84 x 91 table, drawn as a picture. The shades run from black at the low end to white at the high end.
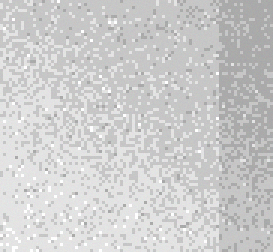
Overall the values sit about 80% of the way up the scale. The left part is higher, up to a seam about 80% of the way across. There are no regular stripes. The field climbs toward the bottom left.
